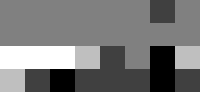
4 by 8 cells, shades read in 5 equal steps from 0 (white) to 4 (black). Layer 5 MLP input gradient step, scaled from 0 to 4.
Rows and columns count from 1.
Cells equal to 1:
3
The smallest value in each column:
0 0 0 1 2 2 2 1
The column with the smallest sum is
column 1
